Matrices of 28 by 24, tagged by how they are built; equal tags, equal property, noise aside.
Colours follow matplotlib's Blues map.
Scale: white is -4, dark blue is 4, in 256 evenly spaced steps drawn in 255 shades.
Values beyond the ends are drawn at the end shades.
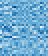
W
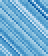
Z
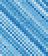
Z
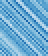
Z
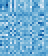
W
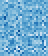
W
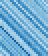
Z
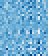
W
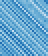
Z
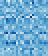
W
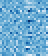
W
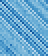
Z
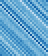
Z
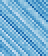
Z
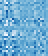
W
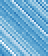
Z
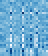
W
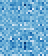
W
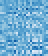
W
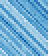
Z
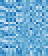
W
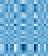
W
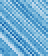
Z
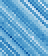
Z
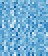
W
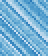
Z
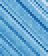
Z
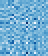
W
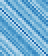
Z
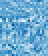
W
